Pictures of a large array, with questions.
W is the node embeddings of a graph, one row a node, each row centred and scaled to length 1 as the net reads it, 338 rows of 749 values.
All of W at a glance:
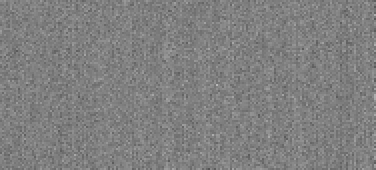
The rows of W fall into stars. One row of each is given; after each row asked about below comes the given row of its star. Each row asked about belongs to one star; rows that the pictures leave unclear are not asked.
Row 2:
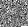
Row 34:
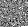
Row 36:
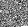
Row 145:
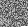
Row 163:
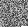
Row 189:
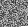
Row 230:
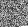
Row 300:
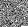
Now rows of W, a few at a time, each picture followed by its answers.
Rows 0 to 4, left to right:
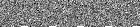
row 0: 189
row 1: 34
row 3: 34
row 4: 145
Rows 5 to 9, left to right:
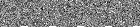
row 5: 230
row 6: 163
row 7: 2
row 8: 145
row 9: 36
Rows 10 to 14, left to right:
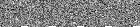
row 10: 2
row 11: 145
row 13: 2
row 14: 34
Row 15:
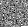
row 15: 36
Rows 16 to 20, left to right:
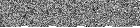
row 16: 36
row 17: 2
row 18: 2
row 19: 34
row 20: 145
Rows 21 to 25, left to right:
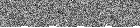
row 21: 145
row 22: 163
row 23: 2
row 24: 34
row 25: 36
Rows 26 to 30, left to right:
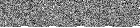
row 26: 2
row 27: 163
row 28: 145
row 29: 145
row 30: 2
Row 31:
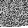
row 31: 163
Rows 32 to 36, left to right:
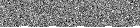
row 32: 189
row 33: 230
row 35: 34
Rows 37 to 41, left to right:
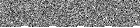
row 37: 36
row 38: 2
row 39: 34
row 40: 230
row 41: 34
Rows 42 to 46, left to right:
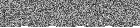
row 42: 2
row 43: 300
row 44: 230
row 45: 145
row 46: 300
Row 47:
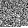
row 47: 300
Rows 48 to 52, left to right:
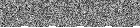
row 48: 2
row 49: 2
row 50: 36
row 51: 163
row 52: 2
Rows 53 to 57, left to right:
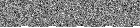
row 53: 34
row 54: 2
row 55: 230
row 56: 163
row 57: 2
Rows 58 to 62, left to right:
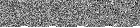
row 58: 300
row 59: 34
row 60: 34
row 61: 145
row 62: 145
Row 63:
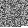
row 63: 2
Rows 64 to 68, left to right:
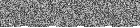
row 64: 36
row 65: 34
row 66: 145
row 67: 36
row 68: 36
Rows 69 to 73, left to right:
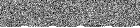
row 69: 163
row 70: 145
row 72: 189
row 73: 189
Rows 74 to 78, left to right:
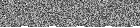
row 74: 2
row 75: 36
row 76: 189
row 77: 2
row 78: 230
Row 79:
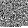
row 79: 34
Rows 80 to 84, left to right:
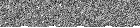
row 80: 2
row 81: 230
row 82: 145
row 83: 163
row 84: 300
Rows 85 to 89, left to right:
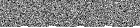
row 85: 189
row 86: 189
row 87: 189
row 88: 300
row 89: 300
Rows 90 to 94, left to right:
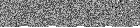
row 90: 230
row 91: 145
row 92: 2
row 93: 2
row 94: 230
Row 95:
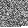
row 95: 163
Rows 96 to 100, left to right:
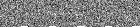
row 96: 189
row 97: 163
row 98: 34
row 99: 34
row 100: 300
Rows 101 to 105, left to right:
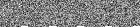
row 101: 300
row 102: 300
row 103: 300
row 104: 34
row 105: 163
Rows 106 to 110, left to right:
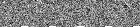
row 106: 300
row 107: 2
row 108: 189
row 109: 2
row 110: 2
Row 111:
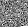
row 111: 189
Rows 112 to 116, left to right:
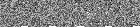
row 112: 163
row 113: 163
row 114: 189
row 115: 163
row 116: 2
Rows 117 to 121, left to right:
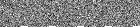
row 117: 300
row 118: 189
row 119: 34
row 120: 2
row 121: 230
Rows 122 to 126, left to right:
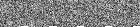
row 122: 36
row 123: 145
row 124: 34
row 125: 34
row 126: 2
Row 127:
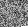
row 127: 36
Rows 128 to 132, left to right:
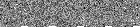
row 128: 163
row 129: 189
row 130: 300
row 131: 2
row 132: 300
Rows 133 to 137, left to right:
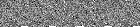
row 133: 163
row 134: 300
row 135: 230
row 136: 300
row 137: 163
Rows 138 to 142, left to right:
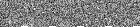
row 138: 36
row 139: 145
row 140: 145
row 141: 189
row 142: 2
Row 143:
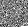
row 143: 189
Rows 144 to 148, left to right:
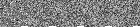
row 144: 163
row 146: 36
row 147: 36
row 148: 145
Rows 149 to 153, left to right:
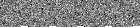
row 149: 189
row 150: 163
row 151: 145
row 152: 163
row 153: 36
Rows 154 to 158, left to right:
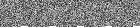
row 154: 189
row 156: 300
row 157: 36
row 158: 300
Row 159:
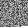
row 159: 163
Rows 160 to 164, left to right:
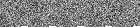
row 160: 36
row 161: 163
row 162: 163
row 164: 34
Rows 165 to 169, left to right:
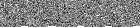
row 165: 145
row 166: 145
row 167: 34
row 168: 230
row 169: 36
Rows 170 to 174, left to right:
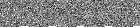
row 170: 230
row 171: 2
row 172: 2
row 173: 230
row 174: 300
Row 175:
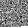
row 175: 36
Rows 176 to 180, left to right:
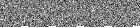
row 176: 34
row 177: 189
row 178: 189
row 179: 300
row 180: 300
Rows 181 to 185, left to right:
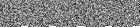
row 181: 34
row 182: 2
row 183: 230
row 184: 34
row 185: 300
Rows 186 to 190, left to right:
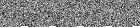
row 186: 145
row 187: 36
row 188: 36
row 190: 230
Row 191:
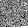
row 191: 36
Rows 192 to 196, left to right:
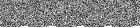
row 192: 300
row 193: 189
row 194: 36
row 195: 189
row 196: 189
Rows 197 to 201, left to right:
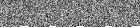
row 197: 189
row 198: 34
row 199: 189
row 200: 2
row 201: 230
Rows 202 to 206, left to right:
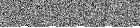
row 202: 145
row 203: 163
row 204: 189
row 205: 163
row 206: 145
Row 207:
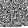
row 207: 34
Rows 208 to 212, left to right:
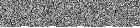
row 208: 163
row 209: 145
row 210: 36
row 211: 230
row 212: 145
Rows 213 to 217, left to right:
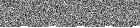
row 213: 300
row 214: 189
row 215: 230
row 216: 300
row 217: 300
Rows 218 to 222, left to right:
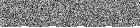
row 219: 163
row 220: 163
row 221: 34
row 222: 36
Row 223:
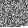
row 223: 2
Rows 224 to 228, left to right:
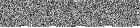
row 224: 163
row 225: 145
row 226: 230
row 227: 145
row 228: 145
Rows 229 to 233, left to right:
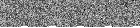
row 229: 145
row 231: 145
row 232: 230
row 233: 189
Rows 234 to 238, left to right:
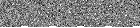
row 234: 300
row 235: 36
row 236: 145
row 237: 163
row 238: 230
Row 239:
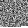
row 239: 163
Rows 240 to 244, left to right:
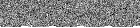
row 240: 2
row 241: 145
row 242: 36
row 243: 145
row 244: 163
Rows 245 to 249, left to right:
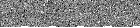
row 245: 36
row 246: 145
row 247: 34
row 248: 230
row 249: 300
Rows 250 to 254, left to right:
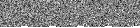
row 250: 163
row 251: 34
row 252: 34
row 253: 189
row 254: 189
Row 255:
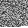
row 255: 300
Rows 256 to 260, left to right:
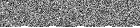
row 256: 36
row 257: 163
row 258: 34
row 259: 145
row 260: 189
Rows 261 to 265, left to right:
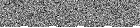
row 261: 189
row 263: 34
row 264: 300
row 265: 2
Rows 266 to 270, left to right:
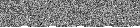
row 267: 34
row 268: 36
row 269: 189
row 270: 189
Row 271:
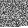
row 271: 230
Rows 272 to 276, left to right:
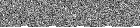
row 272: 36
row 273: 36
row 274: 300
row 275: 189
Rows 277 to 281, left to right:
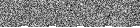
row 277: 163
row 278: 300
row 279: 36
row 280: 300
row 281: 145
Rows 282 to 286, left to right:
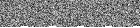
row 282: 300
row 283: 189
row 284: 163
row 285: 34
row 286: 145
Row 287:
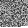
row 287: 300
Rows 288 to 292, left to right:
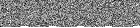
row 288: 2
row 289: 300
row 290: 163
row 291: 163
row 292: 36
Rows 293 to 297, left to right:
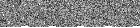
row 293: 36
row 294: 145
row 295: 163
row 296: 145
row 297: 145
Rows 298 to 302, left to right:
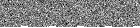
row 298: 189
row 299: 189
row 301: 230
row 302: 36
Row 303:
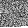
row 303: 36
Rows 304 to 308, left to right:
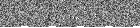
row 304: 163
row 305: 189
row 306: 230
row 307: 163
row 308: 34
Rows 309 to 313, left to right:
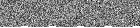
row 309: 189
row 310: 230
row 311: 189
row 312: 2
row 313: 189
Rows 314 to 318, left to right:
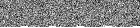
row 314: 230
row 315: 300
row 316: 189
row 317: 189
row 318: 145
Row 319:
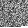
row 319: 34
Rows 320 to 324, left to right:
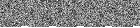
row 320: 163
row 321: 145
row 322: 2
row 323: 34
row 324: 2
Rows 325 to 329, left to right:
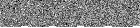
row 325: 163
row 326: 145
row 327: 300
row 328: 189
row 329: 2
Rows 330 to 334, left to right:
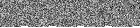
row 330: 230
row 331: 300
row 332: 163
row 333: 2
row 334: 230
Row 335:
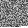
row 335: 230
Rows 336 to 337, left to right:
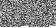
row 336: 300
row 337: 2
